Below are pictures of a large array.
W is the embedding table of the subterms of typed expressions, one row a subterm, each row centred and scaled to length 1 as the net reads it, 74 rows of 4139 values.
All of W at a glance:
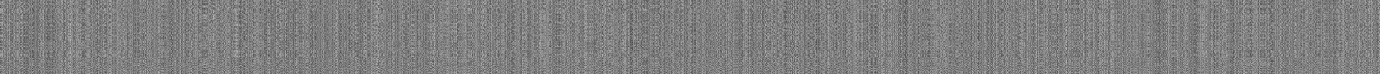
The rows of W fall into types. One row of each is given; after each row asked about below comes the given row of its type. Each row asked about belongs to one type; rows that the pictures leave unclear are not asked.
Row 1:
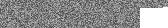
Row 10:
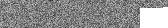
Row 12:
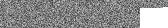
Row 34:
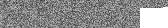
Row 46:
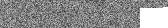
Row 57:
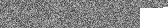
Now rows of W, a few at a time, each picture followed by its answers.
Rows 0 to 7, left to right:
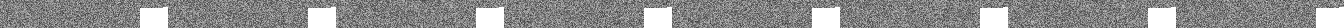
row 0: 1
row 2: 46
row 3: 1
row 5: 57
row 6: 46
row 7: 57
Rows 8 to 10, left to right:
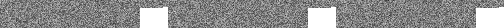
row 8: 1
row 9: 10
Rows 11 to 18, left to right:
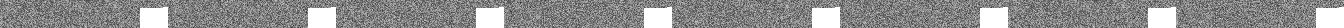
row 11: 46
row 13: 1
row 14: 34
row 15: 46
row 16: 12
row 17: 46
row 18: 34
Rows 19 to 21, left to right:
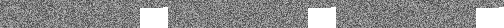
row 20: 1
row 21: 46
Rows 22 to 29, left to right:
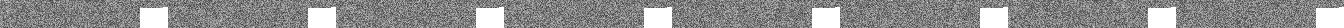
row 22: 46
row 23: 57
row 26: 57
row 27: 57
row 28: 46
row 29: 34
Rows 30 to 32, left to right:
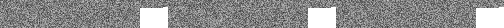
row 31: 57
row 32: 1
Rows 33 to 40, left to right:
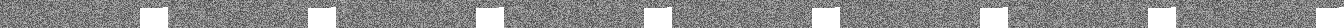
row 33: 12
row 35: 46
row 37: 12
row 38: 12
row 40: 34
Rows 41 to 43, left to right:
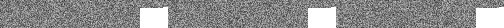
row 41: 57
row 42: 34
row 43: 34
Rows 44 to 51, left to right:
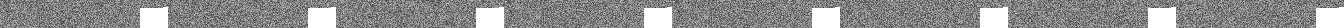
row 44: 34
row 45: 12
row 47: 34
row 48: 34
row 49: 1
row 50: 34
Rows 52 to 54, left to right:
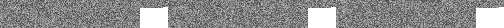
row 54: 46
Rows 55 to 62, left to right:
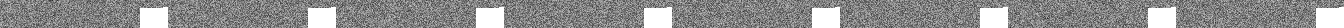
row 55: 10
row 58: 12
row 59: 57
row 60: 1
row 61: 1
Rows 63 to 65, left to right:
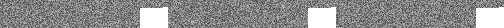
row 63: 12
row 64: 46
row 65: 12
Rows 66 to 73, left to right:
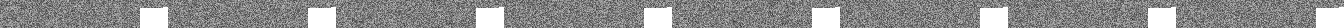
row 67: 57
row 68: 1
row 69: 12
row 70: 34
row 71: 1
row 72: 57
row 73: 1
